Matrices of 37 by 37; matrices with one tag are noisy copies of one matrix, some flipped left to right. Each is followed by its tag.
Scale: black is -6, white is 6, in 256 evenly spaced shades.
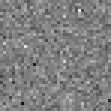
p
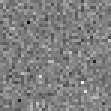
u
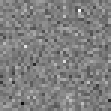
p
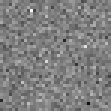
p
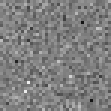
u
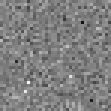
u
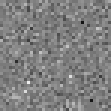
u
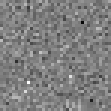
u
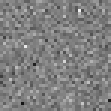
p
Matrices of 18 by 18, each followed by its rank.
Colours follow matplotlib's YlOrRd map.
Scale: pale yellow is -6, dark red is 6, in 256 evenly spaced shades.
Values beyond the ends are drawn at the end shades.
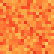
full rank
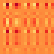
one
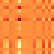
one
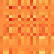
two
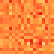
three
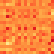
three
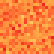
full rank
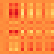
one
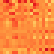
three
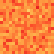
full rank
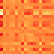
two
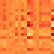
two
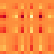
one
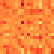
three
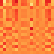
two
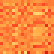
three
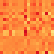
three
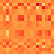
two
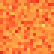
full rank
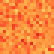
full rank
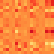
two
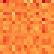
three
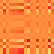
one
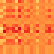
two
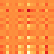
one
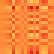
one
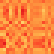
two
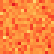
full rank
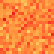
full rank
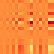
one
